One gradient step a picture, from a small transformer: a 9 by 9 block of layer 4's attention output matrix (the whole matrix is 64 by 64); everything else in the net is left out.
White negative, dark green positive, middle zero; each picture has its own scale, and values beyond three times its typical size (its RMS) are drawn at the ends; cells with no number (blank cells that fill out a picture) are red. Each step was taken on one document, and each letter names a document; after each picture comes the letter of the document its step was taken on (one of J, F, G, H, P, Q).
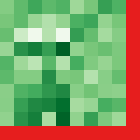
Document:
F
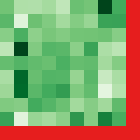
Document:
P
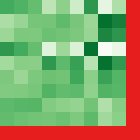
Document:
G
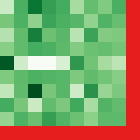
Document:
F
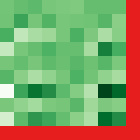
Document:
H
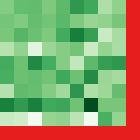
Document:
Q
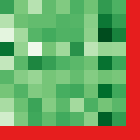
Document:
H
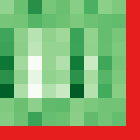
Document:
F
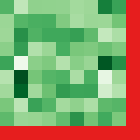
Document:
P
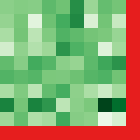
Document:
Q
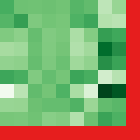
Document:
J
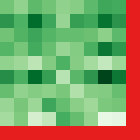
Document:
Q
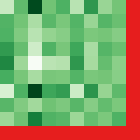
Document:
F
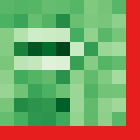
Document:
F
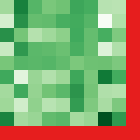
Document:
P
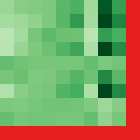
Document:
J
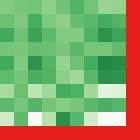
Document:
Q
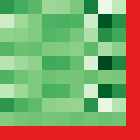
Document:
G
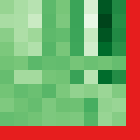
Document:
G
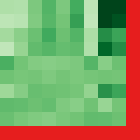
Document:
J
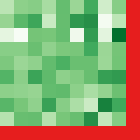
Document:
Q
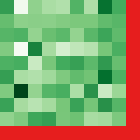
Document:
P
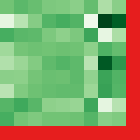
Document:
J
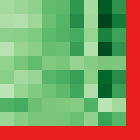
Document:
J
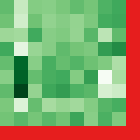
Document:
P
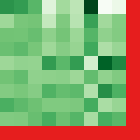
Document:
G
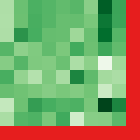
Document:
H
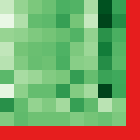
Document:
J
